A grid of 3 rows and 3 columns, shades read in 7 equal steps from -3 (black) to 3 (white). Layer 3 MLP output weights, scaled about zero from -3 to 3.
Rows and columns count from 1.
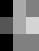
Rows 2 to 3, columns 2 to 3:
1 2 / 0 0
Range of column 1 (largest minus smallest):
2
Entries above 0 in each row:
1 2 0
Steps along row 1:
up down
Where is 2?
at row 2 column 3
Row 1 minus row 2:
-2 0 -2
